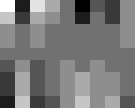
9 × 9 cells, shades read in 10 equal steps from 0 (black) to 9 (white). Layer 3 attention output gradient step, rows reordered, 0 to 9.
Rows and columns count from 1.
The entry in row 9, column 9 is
3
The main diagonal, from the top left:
9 2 5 4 4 4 5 5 3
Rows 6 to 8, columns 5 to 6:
5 4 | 5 6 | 5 6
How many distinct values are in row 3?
2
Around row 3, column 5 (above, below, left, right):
4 4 4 4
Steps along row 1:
down up down down down up down up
